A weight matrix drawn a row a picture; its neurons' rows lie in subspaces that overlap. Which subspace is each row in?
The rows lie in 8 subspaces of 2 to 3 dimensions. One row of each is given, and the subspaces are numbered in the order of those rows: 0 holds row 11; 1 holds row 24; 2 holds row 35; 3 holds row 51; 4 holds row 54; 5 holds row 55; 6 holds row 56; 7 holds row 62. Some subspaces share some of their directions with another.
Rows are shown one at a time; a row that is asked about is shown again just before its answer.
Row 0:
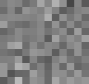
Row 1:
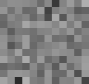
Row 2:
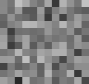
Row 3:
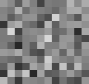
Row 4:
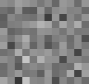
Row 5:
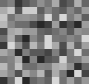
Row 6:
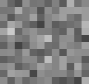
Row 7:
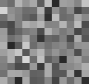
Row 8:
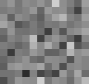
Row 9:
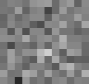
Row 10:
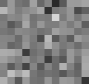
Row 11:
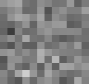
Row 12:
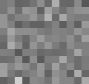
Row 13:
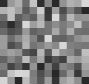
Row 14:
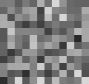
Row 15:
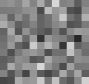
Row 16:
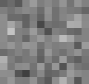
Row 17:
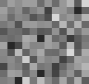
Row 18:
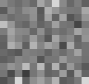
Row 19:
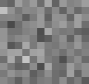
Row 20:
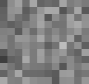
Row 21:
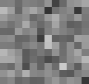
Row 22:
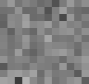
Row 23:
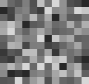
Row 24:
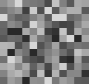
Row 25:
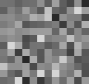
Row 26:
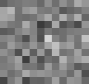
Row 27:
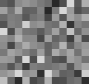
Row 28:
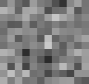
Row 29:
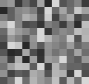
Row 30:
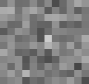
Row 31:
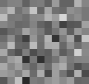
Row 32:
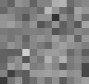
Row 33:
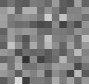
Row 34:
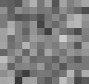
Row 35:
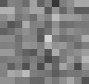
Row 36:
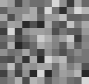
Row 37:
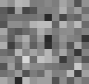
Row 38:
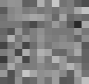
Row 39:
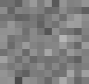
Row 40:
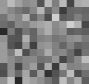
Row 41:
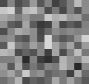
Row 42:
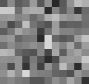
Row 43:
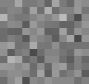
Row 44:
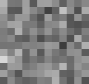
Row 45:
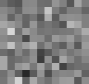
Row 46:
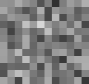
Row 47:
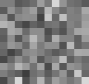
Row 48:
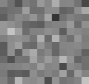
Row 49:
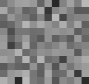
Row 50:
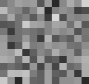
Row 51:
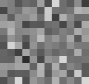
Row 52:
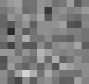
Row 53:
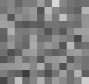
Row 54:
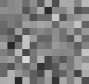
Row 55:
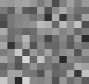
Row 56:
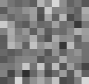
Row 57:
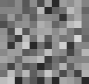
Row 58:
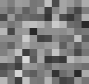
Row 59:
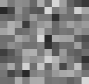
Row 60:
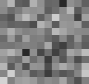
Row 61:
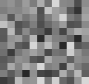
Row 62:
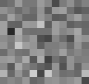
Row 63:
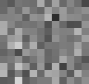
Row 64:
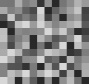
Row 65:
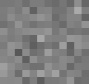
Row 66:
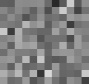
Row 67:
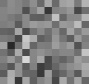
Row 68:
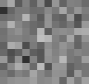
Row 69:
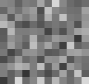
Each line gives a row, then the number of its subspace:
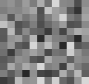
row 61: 4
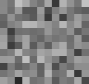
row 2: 5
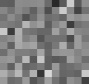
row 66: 7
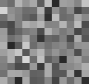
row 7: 3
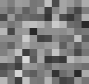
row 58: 6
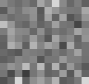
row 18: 6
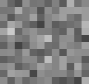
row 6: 7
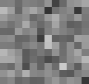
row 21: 2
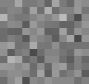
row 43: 1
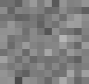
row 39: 0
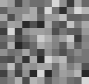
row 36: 7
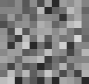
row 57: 4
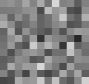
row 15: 4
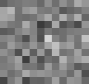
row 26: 5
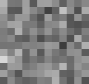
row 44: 2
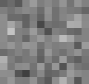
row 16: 0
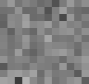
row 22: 3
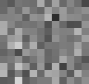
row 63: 7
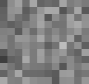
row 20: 2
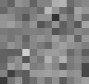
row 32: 5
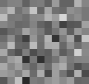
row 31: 1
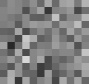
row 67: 4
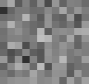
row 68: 3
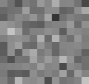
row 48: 1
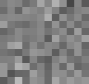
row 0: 7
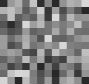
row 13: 2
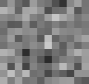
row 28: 5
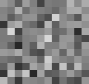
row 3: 7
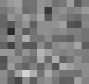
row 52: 0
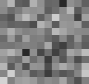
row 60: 5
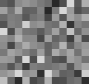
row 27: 7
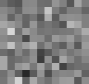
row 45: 0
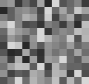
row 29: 3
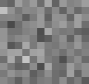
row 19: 3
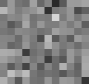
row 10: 5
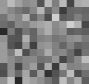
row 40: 7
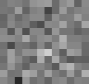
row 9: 0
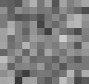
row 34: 0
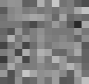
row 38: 0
